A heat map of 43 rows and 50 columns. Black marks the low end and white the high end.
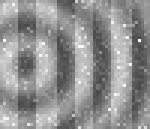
Rings: centred on the middle left. Average level on the scale: 60%. Stripes: upright, repeating 4 times.
